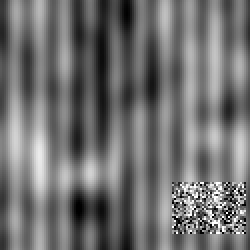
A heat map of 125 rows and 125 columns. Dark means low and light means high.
Stripes: upright, repeating 10 times. Histogram: bell-shaped. Roughest part: bottom right. Odd patch: rougher, in the bottom right.
